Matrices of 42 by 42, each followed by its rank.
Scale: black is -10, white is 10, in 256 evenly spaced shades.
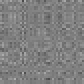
three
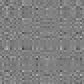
three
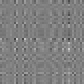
two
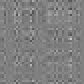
three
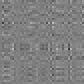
three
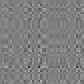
two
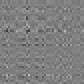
three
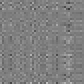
three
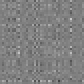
three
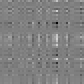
two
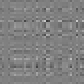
two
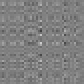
two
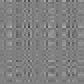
two
